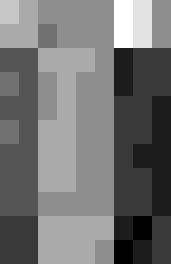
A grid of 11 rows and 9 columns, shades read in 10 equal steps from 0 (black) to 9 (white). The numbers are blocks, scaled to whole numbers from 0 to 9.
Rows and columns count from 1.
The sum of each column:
40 37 60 63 58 56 31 30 23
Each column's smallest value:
2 2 4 5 5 5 0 0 1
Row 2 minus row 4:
2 3 -1 -1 0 0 8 6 3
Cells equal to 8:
2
